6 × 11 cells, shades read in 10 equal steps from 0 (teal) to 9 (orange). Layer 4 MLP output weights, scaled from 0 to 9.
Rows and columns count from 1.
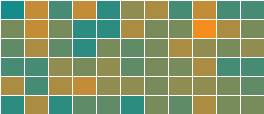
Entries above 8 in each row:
0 1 0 0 0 0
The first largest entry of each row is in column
2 9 2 9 4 2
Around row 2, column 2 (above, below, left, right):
7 6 4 4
